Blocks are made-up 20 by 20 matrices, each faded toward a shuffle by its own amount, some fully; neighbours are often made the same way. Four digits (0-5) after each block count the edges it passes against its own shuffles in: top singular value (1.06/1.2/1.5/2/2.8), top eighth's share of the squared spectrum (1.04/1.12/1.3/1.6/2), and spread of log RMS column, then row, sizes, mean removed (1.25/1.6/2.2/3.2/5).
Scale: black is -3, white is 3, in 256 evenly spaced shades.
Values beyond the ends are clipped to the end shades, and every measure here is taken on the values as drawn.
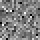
0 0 0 0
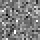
0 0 0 0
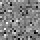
0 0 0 0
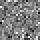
1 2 0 0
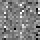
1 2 2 0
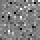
1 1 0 0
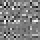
3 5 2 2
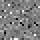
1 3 0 0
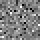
1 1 0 0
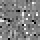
0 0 0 0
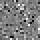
0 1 0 0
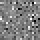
2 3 0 1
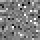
0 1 0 0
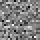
1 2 0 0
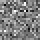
1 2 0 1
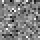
1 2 0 0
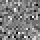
1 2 0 2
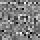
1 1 0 2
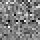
1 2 0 1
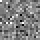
1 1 0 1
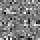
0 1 1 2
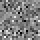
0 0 0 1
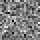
0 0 1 0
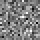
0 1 0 1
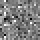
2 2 1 0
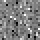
0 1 1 0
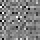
3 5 2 2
